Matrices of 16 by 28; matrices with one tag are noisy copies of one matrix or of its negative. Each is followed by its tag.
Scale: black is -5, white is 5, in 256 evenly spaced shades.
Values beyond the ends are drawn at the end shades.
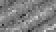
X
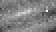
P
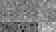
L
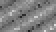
X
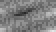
P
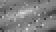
P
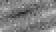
P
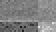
L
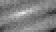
P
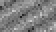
X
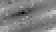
P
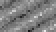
X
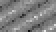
X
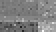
L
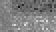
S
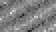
X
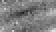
P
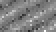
X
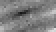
P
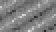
X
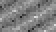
X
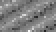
X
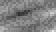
P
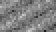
X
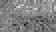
S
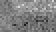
S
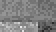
L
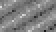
X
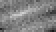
P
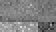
L
